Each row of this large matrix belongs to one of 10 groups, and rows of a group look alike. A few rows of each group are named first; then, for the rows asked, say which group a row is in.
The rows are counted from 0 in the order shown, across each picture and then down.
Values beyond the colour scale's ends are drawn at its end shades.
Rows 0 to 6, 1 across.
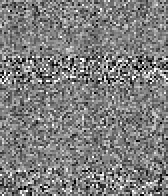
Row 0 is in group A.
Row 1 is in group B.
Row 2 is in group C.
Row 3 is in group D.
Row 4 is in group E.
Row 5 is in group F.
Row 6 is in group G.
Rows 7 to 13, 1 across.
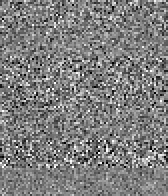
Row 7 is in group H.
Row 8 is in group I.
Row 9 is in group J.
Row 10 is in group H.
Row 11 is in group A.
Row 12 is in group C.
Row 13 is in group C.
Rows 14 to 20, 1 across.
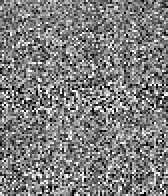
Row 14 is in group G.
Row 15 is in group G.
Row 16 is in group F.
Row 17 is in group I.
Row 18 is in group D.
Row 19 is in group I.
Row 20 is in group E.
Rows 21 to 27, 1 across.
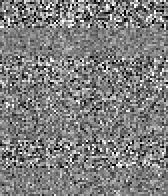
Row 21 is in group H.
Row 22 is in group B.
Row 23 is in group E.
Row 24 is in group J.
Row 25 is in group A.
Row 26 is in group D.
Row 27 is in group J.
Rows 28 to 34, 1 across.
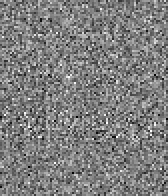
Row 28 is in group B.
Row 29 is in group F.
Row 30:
B
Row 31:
D
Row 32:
D
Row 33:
H
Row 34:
I
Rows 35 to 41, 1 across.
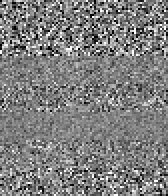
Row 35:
A
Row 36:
B
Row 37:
J
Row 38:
C
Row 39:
I
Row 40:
F
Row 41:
G
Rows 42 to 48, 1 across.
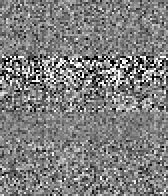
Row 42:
D
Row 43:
A
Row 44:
J
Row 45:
D
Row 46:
E
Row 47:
E
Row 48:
A
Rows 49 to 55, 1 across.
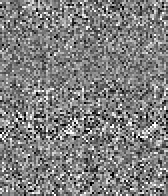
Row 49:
E
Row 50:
C
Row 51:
D
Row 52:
E
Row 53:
C
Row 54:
G
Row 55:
J
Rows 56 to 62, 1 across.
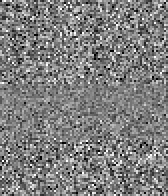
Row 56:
J
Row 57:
A
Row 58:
H
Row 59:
B
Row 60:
J
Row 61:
C
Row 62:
F
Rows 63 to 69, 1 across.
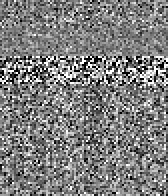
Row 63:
C
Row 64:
F
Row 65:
C
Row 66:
B
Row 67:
B
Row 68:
D
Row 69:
D
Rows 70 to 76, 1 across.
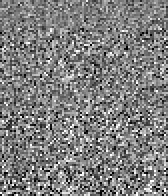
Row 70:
D
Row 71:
I
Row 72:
B
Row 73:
I
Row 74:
D
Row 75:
C
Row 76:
B
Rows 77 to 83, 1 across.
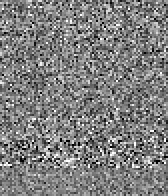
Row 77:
F
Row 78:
A
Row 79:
H
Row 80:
J
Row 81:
F
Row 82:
B
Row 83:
F
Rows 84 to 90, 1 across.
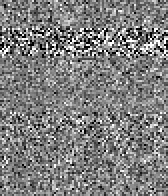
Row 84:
B
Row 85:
C
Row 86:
J
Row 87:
C
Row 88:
J
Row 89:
C
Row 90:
I
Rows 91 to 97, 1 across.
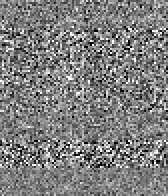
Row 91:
C
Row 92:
J
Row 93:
B
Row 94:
E
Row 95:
G
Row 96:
J
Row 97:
C
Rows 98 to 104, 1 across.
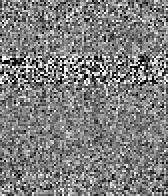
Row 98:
C
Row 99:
E
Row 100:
A
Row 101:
D
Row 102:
B
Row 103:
I
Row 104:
H
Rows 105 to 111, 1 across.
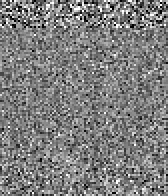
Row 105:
J
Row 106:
F
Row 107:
G
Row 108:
A
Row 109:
C
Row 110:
B
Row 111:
D
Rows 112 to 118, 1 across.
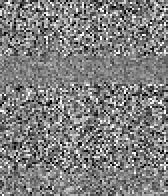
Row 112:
E
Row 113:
A
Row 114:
F
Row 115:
H
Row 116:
J
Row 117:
A
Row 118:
B
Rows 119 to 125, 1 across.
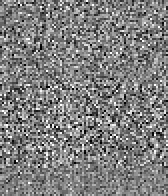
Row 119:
D
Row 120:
I
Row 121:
A
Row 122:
H
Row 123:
J
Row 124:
E
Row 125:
D
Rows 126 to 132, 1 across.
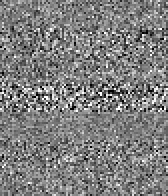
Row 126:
G
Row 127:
I
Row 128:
C
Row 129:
E
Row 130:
H
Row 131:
C
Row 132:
G
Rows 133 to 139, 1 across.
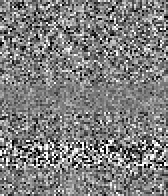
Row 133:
H
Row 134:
B
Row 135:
J
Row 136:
C
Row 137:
A
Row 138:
E
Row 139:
H
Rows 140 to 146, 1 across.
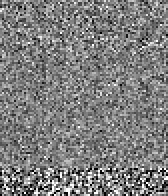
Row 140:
A
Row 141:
G
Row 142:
D
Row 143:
A
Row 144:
I
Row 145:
B
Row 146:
I
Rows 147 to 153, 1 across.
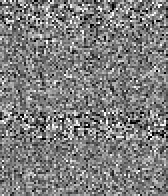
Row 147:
J
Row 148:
E
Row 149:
C
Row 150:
F
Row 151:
D
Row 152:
C
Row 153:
F
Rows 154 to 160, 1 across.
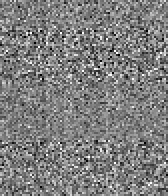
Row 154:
J
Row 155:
A
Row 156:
G
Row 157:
D
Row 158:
D
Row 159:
A
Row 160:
G
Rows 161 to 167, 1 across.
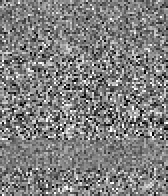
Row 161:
G
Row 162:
B
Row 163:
F
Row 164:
B
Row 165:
H
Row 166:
E
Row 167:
C
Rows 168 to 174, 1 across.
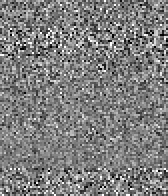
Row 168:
A
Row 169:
H
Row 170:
E
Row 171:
A
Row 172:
F
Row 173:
G
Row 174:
J
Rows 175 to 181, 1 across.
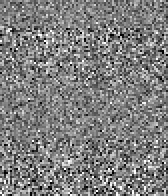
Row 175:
H
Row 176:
E
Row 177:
F
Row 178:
G
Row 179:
J
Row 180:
B
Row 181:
B
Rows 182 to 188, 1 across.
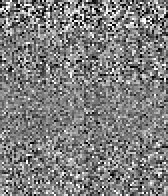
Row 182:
D
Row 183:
G
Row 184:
D
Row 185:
D
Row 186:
C
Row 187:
G
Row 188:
J
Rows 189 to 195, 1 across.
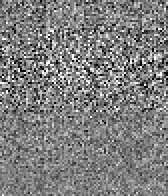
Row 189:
D
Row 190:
I
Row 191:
H
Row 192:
A
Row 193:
E
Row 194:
E
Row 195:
C
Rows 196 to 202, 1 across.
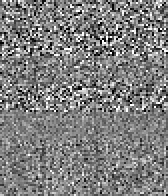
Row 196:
J
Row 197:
B
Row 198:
A
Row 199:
J
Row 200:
F
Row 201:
D
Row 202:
E
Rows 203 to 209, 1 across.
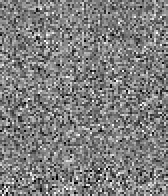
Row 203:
E
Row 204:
E
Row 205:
F
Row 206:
G
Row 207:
I
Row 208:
B
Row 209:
C
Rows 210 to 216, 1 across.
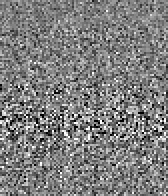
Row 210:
C
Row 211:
A
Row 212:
F
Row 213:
D
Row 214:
A
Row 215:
D
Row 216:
A
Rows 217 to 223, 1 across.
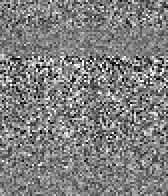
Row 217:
G
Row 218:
H
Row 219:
E
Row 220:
J
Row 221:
B
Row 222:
D
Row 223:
G
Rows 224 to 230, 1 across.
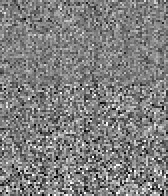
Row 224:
B
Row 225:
F
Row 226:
A
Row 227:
D
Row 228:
C
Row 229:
F
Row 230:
D
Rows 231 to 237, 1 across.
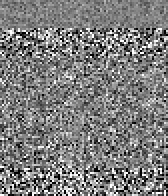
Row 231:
A
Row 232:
G
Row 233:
C
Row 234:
C
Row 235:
H
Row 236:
H
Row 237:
H
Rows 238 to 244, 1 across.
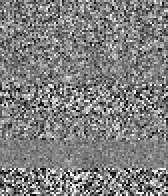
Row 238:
H
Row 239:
G
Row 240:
B
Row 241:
I
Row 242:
D
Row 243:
B
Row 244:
J
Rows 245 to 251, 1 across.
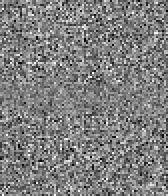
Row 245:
F
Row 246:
E
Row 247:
F
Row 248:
B
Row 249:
D
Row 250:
I
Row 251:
C
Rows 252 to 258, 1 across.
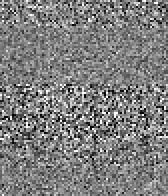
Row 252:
F
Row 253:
D
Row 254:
I
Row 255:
E
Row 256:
A
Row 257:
A
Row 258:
C
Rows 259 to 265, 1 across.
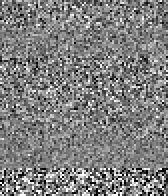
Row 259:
I
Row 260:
C
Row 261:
A
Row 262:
F
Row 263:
E
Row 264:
I
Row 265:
F
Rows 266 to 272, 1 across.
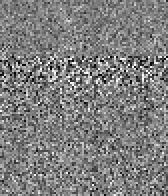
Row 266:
B
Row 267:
C
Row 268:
I
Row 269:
A
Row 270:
A
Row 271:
E
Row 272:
F
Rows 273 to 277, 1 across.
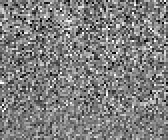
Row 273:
B
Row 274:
D
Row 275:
H
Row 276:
C
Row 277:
I
